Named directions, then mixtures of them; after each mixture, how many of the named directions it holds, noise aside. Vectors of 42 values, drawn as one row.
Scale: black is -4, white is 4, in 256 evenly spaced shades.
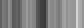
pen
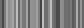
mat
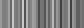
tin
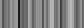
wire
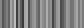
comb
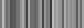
two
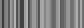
one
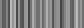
one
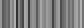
one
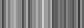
three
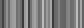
two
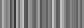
one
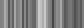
two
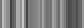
three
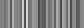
one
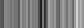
two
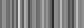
three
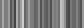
two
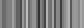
three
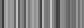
one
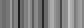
two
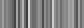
three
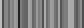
one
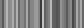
one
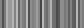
one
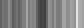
one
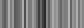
two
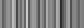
two
